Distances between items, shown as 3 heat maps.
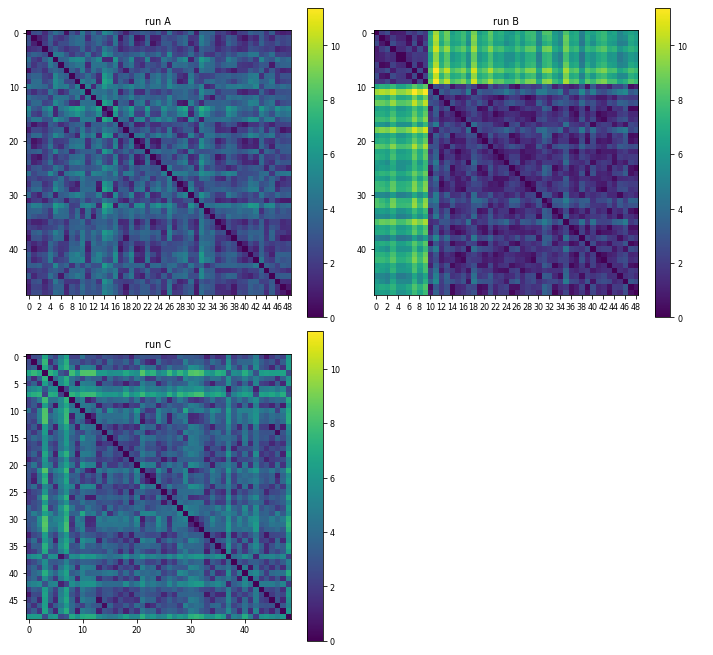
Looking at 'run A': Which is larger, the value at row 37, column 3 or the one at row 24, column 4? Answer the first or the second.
the second
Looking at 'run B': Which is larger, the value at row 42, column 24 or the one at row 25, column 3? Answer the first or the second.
the second
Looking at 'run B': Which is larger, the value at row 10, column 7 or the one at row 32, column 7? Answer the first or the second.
the second
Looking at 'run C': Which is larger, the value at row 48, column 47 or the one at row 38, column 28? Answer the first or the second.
the first
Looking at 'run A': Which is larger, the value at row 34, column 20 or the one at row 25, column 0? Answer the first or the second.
the first
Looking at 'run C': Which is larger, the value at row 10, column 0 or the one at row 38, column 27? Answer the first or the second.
the first
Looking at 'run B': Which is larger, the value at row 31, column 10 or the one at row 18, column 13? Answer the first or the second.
the first
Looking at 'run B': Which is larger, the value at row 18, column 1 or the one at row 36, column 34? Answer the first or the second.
the first
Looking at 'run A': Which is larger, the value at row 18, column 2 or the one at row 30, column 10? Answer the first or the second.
the second
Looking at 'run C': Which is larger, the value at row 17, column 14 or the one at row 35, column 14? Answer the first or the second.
the second
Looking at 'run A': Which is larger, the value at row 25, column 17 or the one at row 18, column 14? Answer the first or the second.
the second
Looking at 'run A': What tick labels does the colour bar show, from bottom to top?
0, 2, 4, 6, 8, 10
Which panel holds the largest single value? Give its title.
run B
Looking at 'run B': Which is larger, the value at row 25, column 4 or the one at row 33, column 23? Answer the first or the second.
the first
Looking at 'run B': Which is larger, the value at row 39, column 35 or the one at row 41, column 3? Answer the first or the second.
the second
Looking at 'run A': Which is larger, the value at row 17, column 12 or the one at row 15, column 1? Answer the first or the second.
the first
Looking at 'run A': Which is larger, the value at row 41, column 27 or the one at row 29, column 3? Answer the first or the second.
the first
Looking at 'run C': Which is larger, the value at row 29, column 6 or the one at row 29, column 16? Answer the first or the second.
the first
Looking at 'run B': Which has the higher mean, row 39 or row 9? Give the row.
9
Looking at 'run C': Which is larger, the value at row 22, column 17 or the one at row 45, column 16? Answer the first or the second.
the first
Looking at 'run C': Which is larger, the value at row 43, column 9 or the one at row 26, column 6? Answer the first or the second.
the second
